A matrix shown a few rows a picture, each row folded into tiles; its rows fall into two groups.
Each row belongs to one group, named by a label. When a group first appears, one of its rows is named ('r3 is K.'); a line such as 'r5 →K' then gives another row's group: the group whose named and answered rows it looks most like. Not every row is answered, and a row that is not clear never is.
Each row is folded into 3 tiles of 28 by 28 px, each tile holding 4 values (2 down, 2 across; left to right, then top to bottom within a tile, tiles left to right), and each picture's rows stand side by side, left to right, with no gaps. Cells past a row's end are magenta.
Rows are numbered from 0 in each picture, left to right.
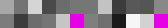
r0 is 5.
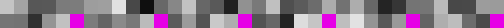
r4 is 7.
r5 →7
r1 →5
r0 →5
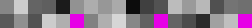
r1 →7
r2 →5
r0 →5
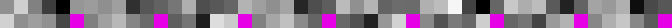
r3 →7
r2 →5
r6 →5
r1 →7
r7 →7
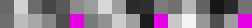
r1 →7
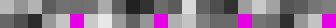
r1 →7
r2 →7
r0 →5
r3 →5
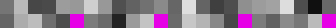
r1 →5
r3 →5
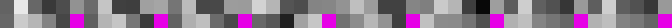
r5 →7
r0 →7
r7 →7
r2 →7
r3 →5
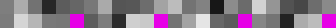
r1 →5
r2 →7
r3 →5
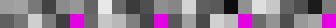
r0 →7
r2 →5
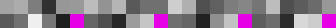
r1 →5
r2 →5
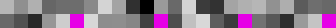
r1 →7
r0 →5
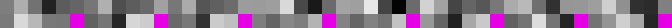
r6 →7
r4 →5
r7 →7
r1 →5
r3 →5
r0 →7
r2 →5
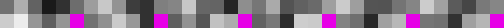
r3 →5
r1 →7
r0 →7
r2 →5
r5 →5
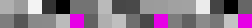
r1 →7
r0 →5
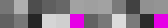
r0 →5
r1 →7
